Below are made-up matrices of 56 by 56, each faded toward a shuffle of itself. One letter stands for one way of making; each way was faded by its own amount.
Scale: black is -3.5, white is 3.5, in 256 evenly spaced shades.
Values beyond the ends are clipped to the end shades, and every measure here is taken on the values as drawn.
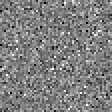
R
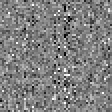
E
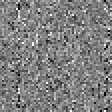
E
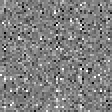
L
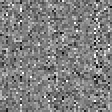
E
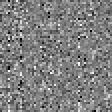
E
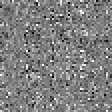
L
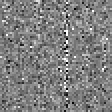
E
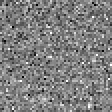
R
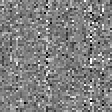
E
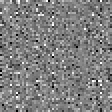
L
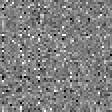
L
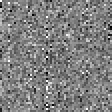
E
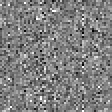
E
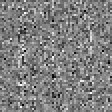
E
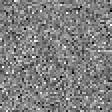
R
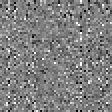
L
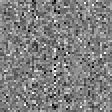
E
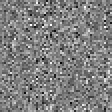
E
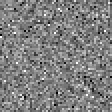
R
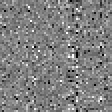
L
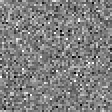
R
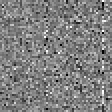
E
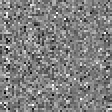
E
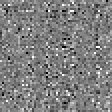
L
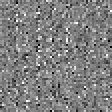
L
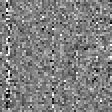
E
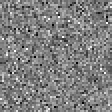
R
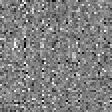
L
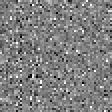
L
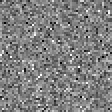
R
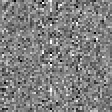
E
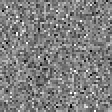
R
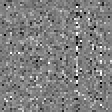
L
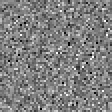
R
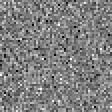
R
